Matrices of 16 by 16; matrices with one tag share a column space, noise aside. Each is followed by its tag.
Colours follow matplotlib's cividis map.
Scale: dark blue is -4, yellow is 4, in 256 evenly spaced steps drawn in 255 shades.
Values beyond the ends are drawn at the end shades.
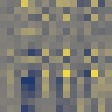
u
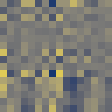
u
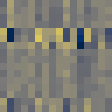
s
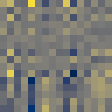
u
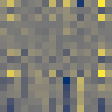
u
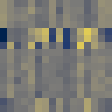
s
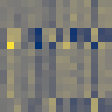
s
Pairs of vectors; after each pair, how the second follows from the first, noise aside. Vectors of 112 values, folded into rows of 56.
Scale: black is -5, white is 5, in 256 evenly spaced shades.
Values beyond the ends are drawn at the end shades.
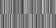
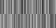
sign-scrambled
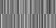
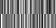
scaled up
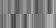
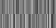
sign-scrambled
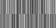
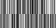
scaled up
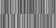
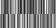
scaled up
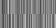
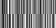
scaled up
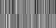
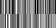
scaled up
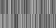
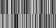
scaled up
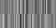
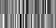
scaled up
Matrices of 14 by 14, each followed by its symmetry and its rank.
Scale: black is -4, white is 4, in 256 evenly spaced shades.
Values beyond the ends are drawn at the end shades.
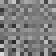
neither, rank two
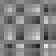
symmetric, rank one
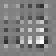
symmetric, rank one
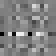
neither, rank two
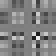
symmetric, rank one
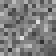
symmetric, full rank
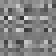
neither, rank two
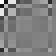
symmetric, rank one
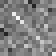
symmetric, full rank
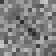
symmetric, full rank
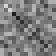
symmetric, full rank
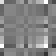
symmetric, rank one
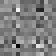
neither, rank two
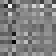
neither, rank two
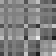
symmetric, rank one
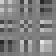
symmetric, rank one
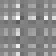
symmetric, rank one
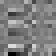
neither, rank two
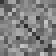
symmetric, full rank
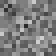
symmetric, full rank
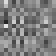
neither, rank two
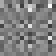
neither, rank two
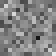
symmetric, full rank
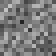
symmetric, full rank
